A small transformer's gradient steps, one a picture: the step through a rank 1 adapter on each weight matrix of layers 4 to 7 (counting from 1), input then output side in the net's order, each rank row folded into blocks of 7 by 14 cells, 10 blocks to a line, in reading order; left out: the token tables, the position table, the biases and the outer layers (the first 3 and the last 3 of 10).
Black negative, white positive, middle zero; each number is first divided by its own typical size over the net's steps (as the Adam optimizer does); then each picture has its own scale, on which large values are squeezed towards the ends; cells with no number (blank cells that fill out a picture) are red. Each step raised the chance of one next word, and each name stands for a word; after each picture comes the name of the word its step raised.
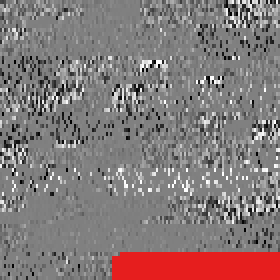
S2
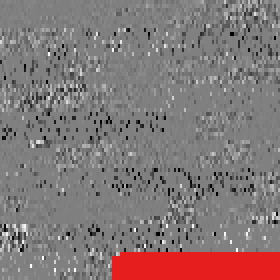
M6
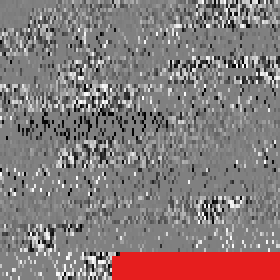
M6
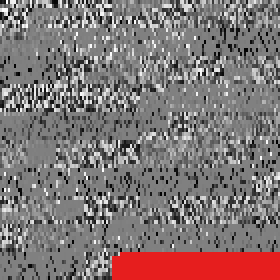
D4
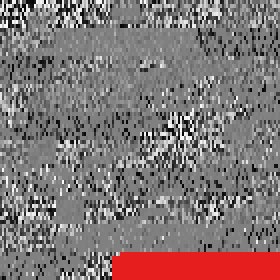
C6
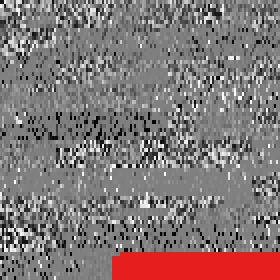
C6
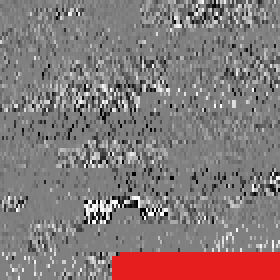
M6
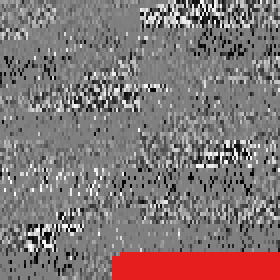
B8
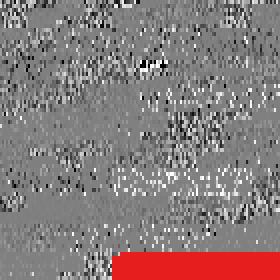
S2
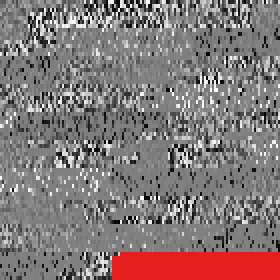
D4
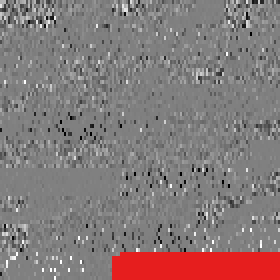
M6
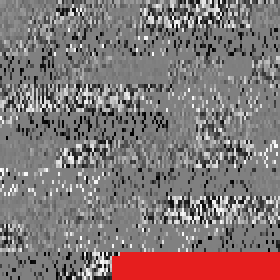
D4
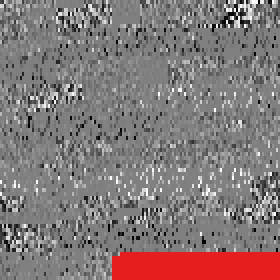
S2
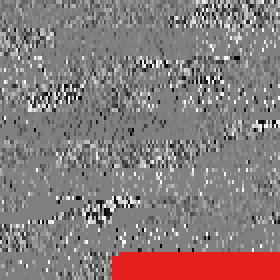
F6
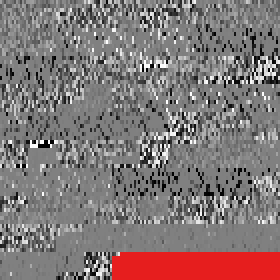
D4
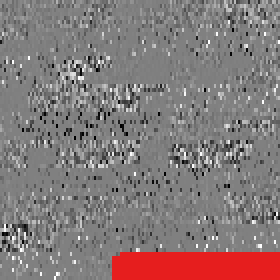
M6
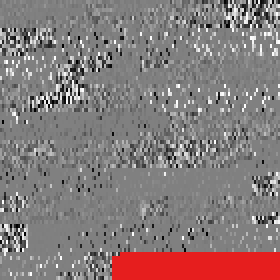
F6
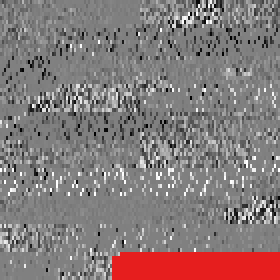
S2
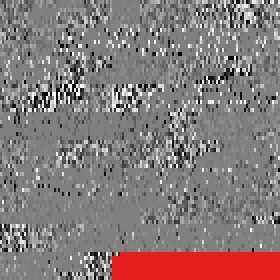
F6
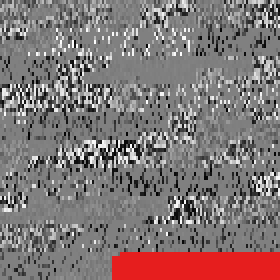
D4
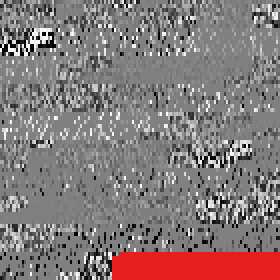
B8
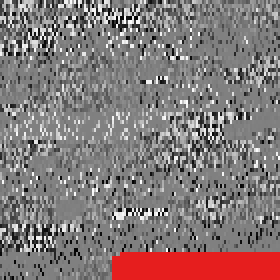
B8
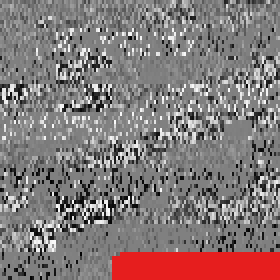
B8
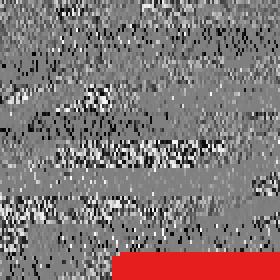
C6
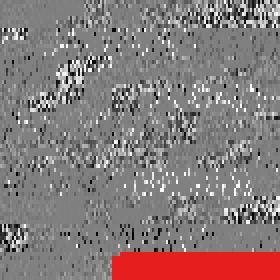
S2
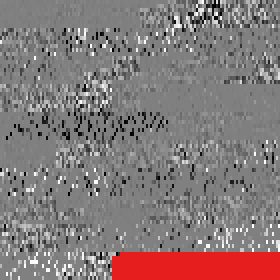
M6
